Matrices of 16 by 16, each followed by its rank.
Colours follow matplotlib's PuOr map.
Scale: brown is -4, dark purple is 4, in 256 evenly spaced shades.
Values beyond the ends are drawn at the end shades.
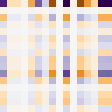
one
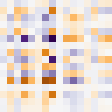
two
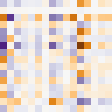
two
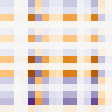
one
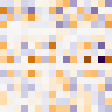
three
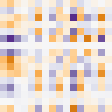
two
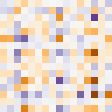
three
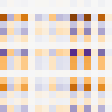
one
